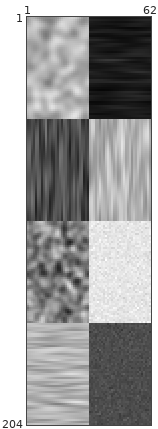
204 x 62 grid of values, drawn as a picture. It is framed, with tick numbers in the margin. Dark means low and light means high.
The table splits into 4 rows of 2 panels. Panel 1,1: high, blotchy. Panel 1,2: very low, streaked across, faint in contrast. Panel 2,1: low, streaked downward. Panel 2,2: high, streaked downward. Panel 3,1: middling, blotchy, strong in contrast. Panel 3,2: very high, fine-grained, faint in contrast. Panel 4,1: high, streaked across. Panel 4,2: low, fine-grained, faint in contrast.
